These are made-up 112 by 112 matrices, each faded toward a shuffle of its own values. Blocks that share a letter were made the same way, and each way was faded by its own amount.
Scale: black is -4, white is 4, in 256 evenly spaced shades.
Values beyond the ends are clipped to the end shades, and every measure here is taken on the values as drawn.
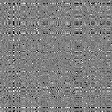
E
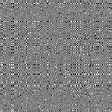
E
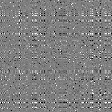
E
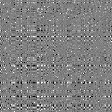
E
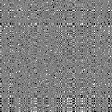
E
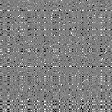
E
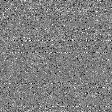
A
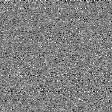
A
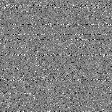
A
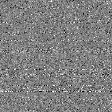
A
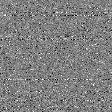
A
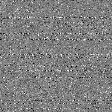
A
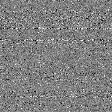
A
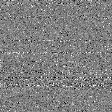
A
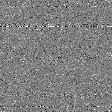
A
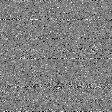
A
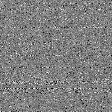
A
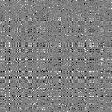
E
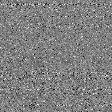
A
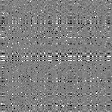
E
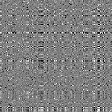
E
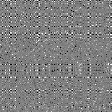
E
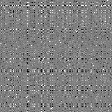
E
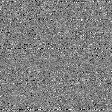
A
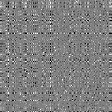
E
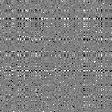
E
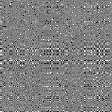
E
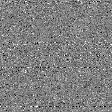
A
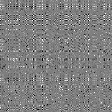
E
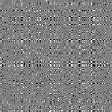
E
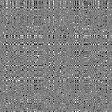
E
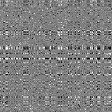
E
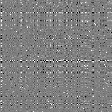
E
